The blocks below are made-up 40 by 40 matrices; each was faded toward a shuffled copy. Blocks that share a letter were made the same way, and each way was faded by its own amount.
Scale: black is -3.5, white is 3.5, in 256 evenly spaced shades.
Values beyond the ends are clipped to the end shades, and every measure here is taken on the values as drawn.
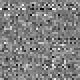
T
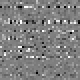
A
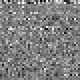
T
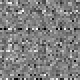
T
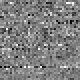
T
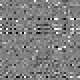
A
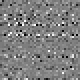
A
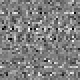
T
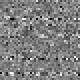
T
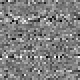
T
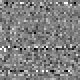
T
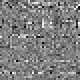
T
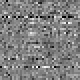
T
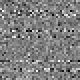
T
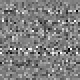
T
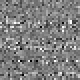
T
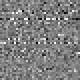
T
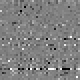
A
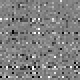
A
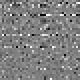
A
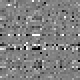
A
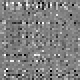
A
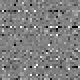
A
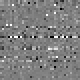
A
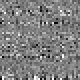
T
